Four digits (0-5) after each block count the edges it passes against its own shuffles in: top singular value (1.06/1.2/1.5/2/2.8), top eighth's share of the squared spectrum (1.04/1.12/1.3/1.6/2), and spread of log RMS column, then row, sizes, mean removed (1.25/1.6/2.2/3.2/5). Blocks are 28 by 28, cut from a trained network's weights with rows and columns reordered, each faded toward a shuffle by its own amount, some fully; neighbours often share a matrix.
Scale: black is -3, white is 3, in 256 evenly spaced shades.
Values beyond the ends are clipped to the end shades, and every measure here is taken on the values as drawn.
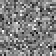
0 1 0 0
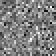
3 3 1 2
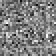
1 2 0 1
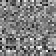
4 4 0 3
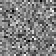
0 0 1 0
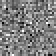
3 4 0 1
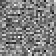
3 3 0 0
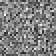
0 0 0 0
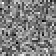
0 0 0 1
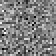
1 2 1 0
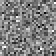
0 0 0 0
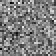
0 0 0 0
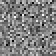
2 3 1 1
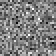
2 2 0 0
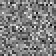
3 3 0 1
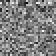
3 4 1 1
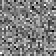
0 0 0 0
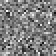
2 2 0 0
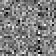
3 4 1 1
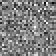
3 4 0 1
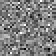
2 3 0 1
